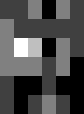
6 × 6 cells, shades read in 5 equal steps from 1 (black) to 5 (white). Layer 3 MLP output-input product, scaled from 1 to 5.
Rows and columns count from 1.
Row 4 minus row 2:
0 1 1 0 1 -1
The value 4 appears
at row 3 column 3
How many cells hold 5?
1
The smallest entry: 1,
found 9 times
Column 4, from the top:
1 2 1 2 2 3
